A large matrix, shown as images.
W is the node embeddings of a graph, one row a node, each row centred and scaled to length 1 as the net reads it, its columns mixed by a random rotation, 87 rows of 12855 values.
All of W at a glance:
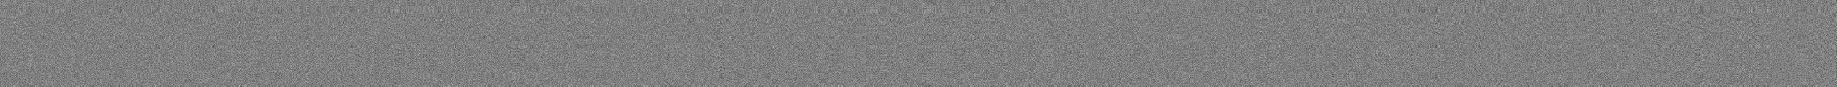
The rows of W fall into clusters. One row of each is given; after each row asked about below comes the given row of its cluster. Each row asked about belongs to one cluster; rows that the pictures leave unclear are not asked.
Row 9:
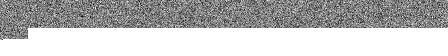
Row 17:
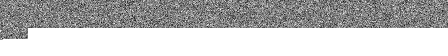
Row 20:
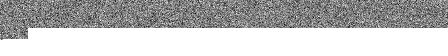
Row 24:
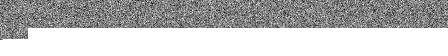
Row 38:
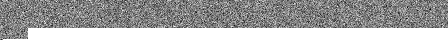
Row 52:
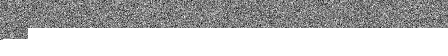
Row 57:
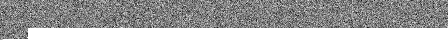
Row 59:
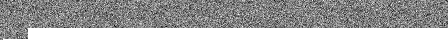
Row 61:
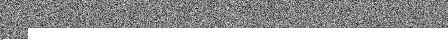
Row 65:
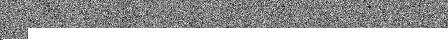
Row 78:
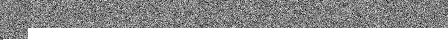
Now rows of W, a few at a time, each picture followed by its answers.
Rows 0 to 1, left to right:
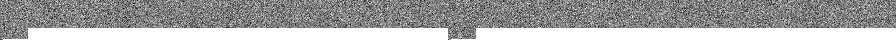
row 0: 65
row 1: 52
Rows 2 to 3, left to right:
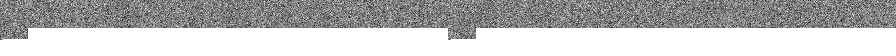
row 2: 65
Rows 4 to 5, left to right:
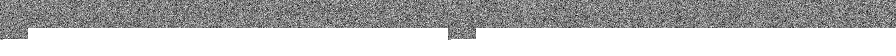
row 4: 20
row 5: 65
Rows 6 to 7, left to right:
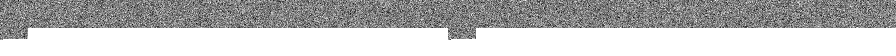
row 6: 24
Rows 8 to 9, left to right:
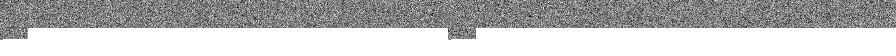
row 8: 24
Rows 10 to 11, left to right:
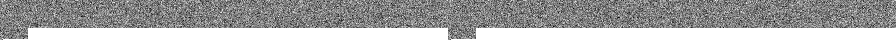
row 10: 9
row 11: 9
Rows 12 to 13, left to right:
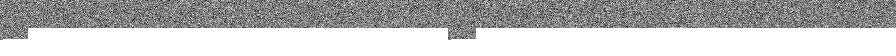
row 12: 9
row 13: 78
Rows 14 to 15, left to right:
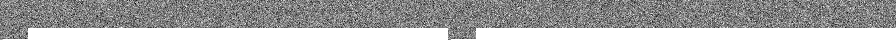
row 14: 57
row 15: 38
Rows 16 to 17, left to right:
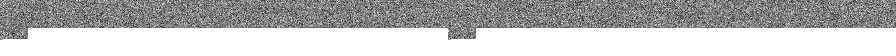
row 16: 57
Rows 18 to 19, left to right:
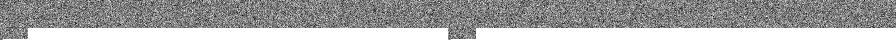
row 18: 24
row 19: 20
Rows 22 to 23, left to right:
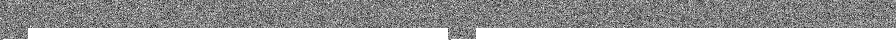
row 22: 52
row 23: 9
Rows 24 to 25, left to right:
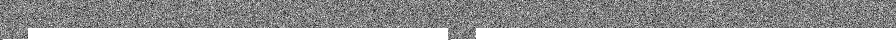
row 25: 38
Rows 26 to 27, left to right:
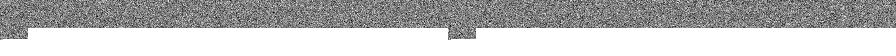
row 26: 57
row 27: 17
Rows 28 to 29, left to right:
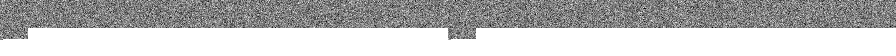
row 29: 61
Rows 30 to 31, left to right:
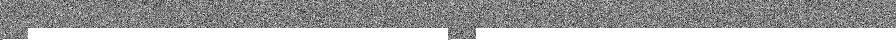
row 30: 38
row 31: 57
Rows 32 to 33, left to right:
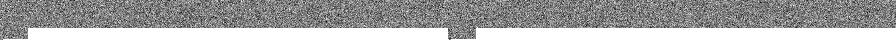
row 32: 9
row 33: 20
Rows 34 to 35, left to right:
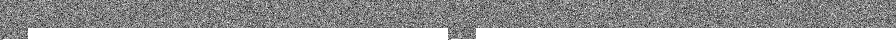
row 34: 61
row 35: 52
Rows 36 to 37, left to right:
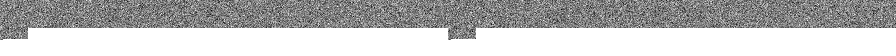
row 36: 38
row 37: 38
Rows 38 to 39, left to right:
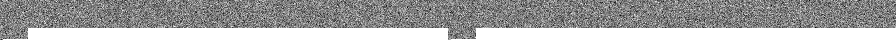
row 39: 57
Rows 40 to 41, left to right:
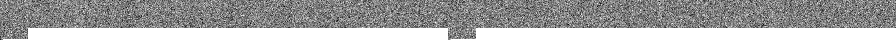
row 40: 65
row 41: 24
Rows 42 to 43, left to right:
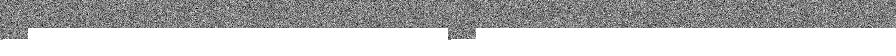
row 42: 61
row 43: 78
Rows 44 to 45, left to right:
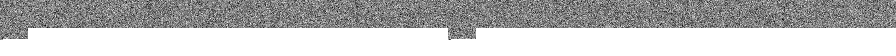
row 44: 61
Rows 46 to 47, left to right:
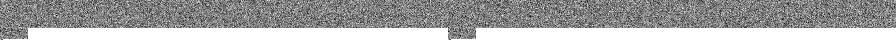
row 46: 9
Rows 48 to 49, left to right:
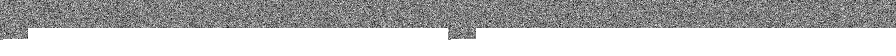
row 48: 65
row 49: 17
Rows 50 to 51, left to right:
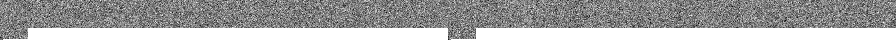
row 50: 78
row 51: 65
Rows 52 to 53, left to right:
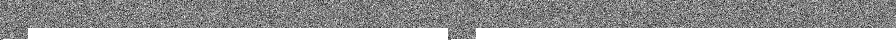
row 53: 78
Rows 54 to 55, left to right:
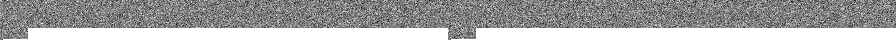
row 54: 17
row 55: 17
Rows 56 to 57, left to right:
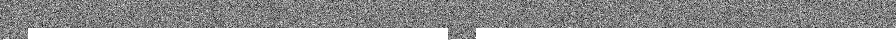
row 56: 61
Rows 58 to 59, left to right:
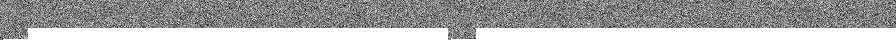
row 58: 78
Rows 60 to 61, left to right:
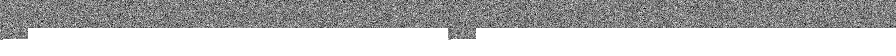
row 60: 17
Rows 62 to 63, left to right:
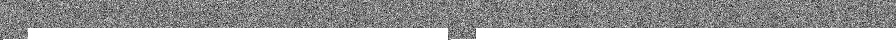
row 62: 78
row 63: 65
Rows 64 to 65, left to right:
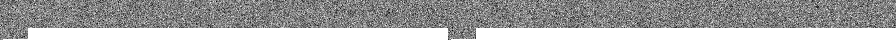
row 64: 24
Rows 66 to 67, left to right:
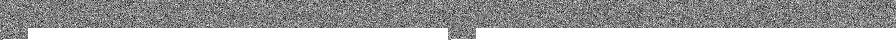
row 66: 17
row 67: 9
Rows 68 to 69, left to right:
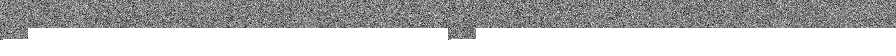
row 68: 65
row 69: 52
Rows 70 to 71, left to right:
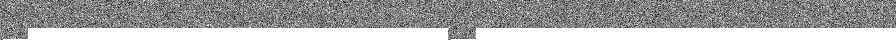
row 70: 17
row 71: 38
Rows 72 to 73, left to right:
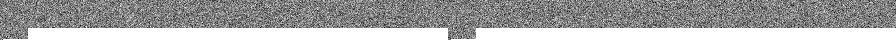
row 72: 59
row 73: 78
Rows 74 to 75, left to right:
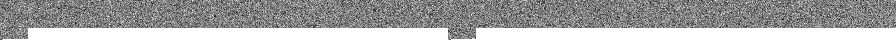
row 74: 24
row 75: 9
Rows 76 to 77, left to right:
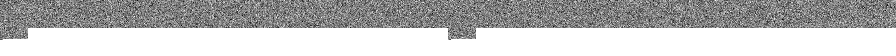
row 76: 24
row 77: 9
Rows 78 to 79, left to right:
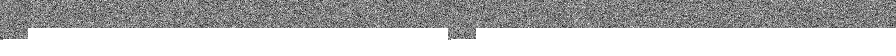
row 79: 59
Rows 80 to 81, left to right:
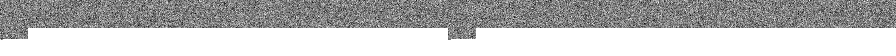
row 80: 20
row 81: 24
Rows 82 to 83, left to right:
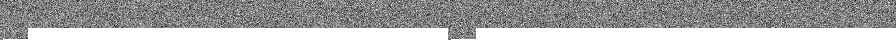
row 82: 59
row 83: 17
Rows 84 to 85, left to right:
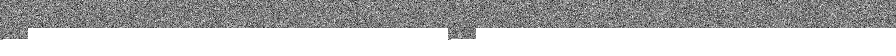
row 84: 61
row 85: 52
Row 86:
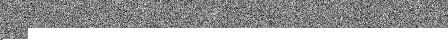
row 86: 52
